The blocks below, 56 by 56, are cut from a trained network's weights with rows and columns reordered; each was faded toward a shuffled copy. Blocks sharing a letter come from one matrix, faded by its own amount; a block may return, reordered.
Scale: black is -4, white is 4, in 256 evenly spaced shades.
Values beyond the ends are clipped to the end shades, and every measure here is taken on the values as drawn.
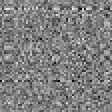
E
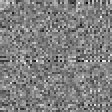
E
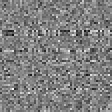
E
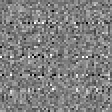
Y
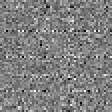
Y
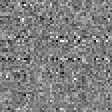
Y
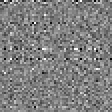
Y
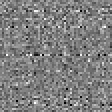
Y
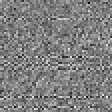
E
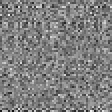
E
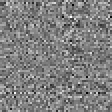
E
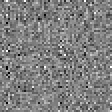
Y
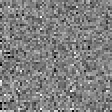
Y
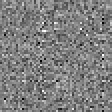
Y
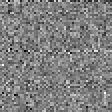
E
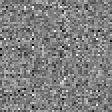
Y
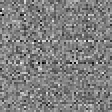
E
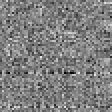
E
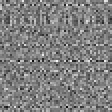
E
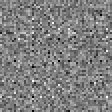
Y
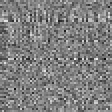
E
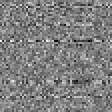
E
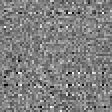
Y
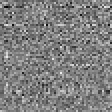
E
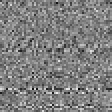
E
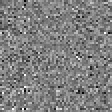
Y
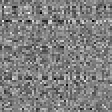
E
